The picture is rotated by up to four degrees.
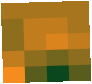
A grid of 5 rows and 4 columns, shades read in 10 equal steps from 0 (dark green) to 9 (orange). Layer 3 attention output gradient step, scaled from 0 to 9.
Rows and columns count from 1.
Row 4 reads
7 5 4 5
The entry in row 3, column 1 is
5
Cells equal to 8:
1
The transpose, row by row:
6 5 5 7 9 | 6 7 7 5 3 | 6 7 8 4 0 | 6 6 7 5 3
